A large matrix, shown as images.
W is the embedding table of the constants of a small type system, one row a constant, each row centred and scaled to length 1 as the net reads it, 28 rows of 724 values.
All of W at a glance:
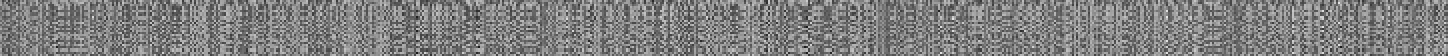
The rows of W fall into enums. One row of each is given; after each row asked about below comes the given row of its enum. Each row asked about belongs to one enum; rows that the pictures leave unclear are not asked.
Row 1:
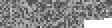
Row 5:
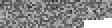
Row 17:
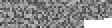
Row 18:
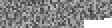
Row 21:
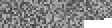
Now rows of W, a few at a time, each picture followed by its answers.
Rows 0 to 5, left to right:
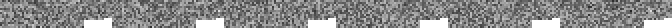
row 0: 17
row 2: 18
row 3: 21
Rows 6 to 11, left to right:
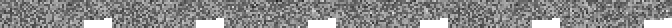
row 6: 21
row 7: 21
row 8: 5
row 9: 5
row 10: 21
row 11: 1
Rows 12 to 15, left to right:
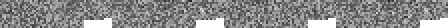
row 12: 21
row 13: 5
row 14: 18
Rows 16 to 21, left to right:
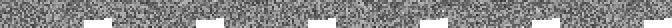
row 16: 21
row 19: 1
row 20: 5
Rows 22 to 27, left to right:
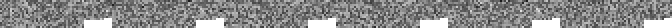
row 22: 1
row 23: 5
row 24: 17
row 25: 17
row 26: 5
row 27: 18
